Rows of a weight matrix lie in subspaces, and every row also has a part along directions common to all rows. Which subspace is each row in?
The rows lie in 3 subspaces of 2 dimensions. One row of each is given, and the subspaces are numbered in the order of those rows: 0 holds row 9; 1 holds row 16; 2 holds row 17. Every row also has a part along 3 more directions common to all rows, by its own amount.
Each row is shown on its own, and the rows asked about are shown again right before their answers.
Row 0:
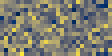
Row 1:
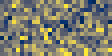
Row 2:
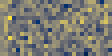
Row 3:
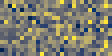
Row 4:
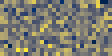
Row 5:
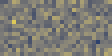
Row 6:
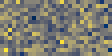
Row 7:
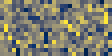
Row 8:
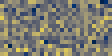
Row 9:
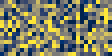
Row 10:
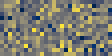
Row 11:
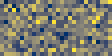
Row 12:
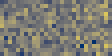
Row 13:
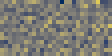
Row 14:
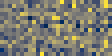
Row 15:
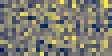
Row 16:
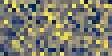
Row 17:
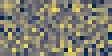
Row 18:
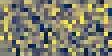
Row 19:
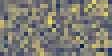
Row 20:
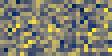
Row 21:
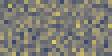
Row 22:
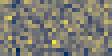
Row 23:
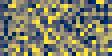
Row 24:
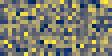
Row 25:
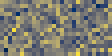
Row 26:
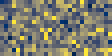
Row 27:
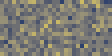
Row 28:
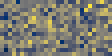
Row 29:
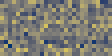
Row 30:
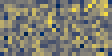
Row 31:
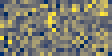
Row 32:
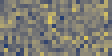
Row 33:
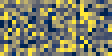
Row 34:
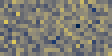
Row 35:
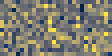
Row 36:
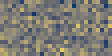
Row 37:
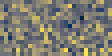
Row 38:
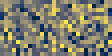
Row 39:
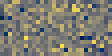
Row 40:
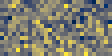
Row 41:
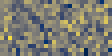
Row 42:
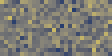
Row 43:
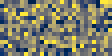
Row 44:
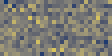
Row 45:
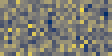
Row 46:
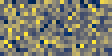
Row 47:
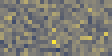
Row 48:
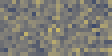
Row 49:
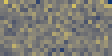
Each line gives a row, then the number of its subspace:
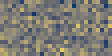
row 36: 1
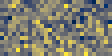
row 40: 2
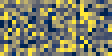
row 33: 0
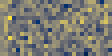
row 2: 2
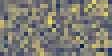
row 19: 0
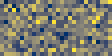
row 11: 1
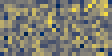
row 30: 0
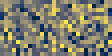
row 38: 2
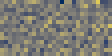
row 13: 1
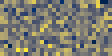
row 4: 1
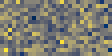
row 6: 0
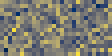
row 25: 0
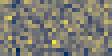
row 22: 2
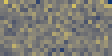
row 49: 1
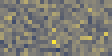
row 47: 2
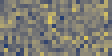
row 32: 0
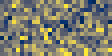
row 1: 2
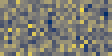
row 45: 0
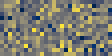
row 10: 2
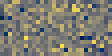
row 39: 2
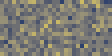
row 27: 1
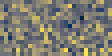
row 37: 2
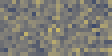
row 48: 0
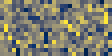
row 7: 2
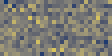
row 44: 1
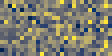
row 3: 1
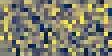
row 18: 2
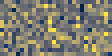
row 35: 0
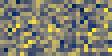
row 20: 0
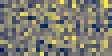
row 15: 1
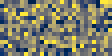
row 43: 1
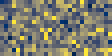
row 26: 2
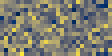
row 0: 0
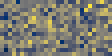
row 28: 0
